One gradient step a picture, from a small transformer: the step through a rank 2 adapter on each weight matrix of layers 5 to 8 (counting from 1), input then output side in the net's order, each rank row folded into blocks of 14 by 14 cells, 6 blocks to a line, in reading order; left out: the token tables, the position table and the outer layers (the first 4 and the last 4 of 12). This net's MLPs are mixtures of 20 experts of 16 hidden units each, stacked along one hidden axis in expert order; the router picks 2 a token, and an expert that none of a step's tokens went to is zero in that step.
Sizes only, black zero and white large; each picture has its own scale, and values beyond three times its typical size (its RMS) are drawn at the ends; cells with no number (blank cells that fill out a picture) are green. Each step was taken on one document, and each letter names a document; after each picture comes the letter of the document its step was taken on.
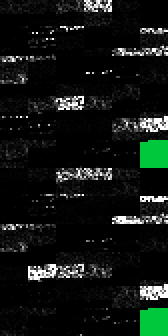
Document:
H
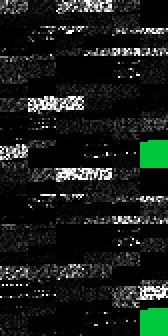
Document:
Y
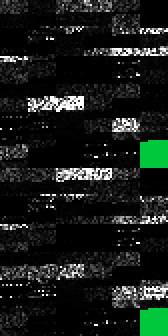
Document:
Y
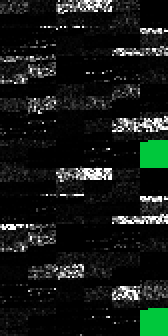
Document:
H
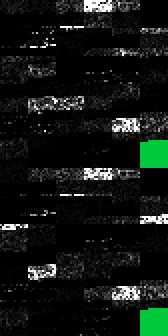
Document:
H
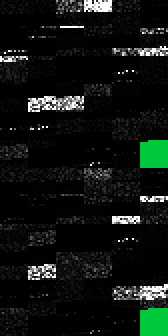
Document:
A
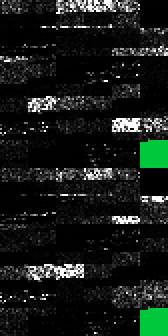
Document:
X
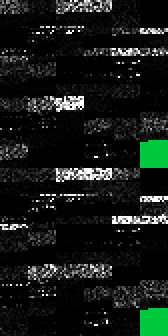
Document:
Y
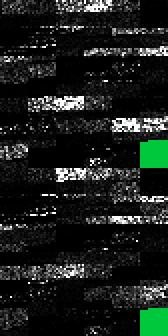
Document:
X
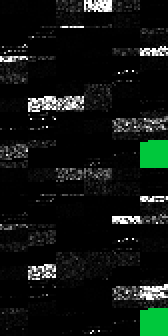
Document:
A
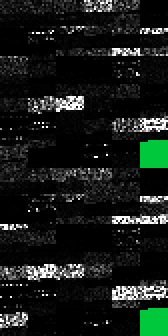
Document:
Y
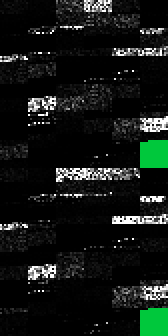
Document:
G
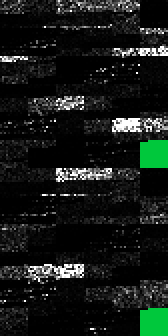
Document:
X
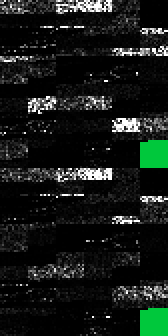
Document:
X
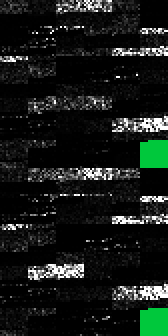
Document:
H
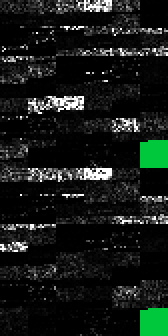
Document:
H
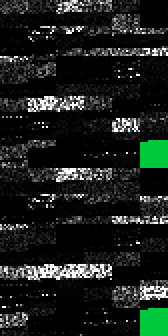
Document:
Y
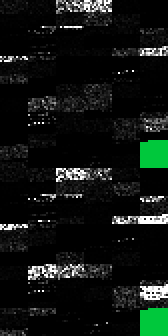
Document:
G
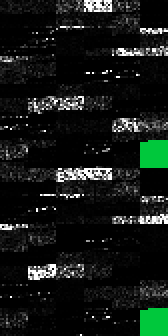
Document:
H
